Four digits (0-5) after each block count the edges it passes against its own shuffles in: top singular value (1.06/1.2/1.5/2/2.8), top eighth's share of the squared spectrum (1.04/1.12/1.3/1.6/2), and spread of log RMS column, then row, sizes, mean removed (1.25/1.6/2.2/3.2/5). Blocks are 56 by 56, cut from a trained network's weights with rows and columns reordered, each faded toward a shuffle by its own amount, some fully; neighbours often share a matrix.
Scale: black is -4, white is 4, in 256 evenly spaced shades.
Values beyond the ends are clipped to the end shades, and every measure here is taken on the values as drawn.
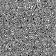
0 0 0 0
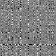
3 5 3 2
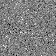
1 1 0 0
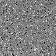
0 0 1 0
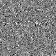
2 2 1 1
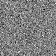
0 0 0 0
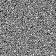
1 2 0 0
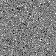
0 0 0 0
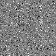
2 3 1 2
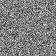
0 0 0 0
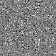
2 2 1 1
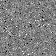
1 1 0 0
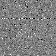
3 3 0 1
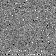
2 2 0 1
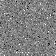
0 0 0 0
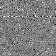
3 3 0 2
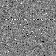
2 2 0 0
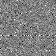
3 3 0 1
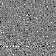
3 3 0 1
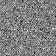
2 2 0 1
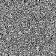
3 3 0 0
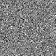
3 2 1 1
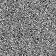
1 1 0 0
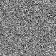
2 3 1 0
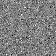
1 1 0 0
